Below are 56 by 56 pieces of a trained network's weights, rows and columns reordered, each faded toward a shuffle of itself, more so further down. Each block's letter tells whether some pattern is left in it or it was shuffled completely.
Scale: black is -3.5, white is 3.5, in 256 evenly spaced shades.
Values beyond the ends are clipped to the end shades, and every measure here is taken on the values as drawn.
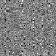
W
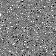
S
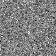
S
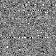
W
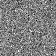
S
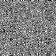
W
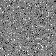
S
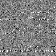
W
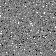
S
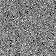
S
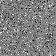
S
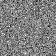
S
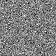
S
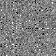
W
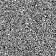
S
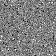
S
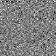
W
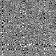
W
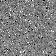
S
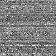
W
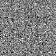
W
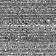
W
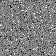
S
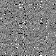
W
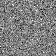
S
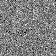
S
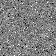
S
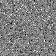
S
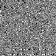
W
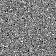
S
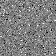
S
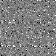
W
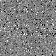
W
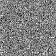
W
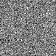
W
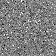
S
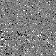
W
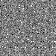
W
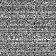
W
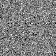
W
